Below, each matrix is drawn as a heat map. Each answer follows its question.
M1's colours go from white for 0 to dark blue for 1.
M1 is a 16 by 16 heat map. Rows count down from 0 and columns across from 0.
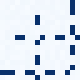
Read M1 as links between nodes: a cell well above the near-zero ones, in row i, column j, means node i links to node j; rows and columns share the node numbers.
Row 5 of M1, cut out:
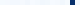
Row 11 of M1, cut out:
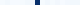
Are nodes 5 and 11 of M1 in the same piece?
no
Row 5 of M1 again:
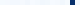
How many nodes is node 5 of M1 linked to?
1
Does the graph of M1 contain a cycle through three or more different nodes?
no
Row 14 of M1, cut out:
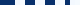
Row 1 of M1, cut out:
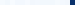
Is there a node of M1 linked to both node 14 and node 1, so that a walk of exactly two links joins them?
no
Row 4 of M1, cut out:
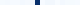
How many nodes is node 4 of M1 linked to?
1
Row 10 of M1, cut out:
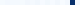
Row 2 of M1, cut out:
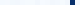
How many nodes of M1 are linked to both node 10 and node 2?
1
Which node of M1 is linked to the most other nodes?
node 14
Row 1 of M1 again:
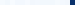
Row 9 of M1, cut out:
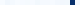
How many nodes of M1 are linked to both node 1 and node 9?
1
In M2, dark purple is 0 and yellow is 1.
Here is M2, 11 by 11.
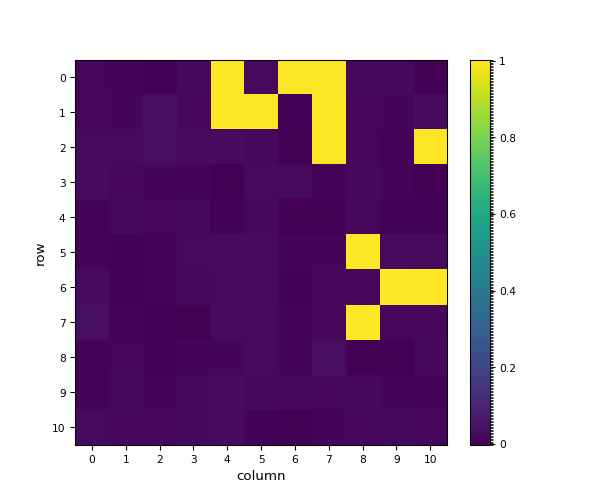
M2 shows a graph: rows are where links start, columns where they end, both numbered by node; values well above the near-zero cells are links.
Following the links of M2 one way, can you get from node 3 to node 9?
no
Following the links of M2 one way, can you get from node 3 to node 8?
no
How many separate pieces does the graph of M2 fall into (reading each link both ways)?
2
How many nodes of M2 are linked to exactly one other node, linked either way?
1
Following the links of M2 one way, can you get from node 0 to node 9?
yes
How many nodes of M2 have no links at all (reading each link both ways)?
1
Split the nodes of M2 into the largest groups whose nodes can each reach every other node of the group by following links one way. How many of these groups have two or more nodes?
0
